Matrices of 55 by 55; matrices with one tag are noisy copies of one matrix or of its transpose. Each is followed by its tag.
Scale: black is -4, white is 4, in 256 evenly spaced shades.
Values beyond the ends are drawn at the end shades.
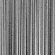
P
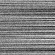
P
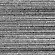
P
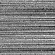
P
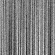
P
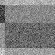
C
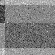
C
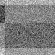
C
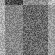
C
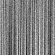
P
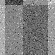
C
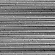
P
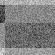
C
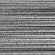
P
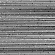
P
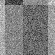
C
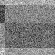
C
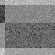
C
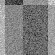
C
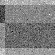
C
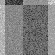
C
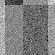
C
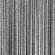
P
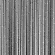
P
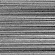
P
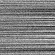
P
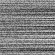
P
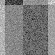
C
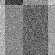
C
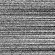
P
